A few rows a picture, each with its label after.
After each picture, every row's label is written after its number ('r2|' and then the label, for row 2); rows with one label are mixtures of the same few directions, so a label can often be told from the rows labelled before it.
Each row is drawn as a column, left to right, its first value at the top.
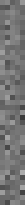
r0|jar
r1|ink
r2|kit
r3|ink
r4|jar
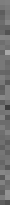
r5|kit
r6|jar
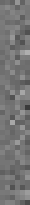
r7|jar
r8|ink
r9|kit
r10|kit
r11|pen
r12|jar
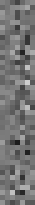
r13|kit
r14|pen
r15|jar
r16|kit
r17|jar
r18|ink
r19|jar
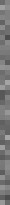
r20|ink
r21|ink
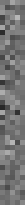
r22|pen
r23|ink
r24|kit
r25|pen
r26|jar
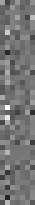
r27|kit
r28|jar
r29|jar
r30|pen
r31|ink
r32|pen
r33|pen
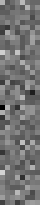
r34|jar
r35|pen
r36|ink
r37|jar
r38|kit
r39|ink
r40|pen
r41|ink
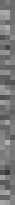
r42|kit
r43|kit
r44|ink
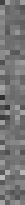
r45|kit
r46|jar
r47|jar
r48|jar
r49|jar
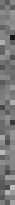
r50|ink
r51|jar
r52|kit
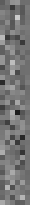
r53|ink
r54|kit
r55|jar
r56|pen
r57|ink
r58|jar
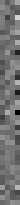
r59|jar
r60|pen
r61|jar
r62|pen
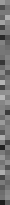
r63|ink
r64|pen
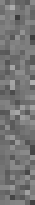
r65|pen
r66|jar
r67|ink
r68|pen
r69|jar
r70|jar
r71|ink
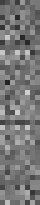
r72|pen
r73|ink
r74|pen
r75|pen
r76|kit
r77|pen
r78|jar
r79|kit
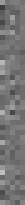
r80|jar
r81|jar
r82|pen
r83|kit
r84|jar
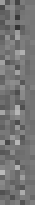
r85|jar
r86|kit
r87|ink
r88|pen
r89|jar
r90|jar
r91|ink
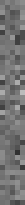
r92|pen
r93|jar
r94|kit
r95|ink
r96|pen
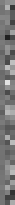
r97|pen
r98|ink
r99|jar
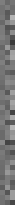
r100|kit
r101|kit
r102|pen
